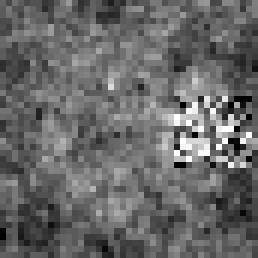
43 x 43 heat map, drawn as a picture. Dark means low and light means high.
The middle right is the roughest part. The ninth with the highest average is the middle right. No single row or column stands out from its neighbours. In the middle right lies a patch that is rougher than the rest. Neither half mirrors the other. No overall slope runs across the table.
